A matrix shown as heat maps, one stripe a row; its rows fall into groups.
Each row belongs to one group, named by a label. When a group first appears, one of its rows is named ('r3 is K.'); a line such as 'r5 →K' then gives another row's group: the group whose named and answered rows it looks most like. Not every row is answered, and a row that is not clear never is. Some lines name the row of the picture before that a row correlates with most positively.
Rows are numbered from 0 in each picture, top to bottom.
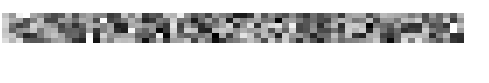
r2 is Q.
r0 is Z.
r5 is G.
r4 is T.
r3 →Q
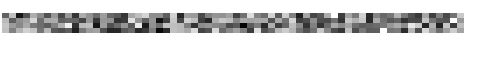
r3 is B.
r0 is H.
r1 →Q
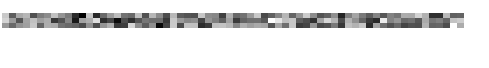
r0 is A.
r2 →Q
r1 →B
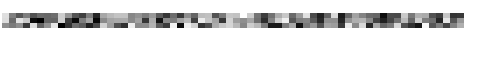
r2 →Q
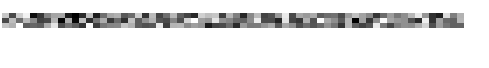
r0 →A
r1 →H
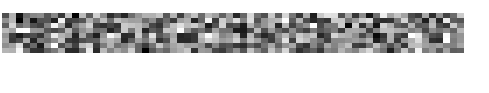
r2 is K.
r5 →A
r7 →G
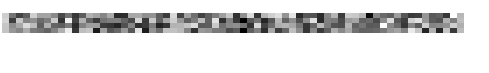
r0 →Q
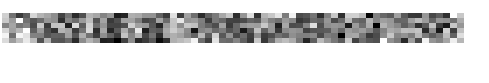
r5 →B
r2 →K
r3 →Z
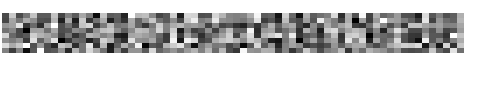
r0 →H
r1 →H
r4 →Q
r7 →K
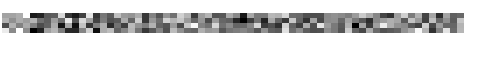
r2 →H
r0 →G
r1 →Z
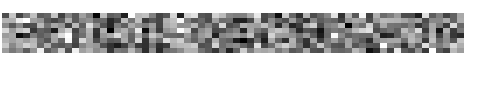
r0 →H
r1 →Z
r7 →K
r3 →G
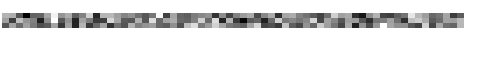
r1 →A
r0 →T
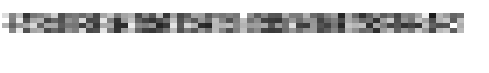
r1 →Z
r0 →T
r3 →Z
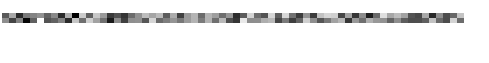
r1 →K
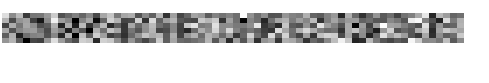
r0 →T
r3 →A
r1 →A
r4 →H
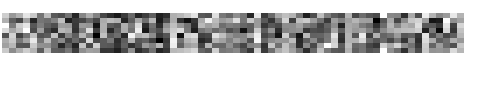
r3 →Z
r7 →B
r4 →H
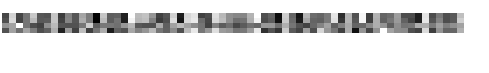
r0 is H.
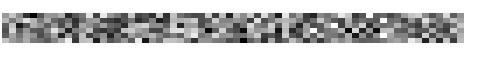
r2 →H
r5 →Z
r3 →K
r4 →H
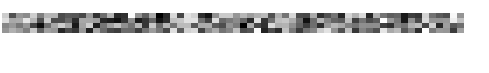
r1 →B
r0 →Q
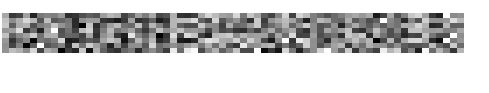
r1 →B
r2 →A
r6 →K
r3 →T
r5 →A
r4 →Q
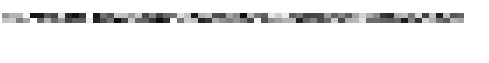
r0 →G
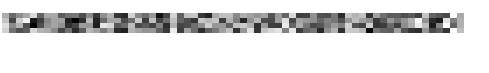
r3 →Q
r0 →Q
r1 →A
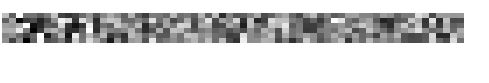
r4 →K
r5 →K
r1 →G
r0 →A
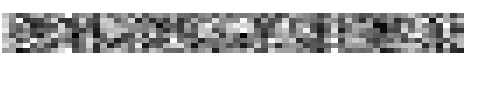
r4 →A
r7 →G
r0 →Z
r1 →T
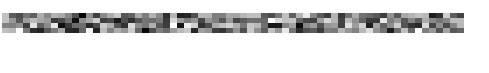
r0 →A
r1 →B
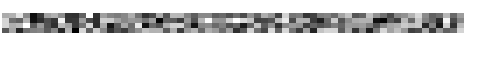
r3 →H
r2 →Z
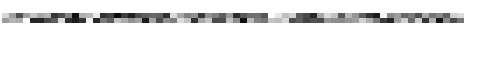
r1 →G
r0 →B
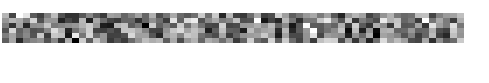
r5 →H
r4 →K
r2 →K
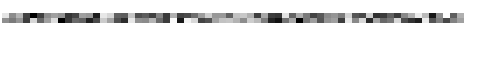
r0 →T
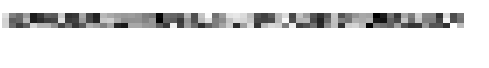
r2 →Q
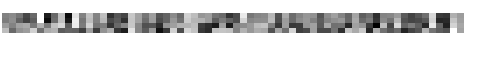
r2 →K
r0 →K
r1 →K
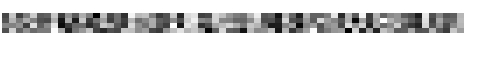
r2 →Q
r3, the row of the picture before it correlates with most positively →2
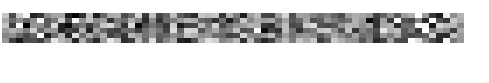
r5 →A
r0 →A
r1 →K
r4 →K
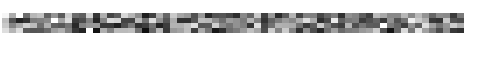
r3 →G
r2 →B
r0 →Z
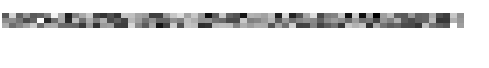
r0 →K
